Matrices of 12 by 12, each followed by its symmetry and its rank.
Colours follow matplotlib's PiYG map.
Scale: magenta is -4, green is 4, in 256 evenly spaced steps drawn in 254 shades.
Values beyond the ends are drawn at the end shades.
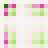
symmetric, rank one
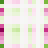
neither, rank one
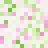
neither, full rank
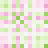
symmetric, rank two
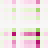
neither, rank one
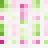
neither, rank two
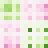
symmetric, rank two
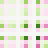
symmetric, rank one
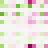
neither, rank two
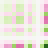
symmetric, rank one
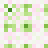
symmetric, rank two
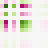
symmetric, rank one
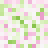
neither, full rank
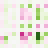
neither, rank two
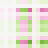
neither, rank one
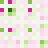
symmetric, rank two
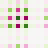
symmetric, rank one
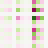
neither, rank one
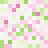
neither, full rank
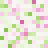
neither, full rank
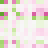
neither, rank two
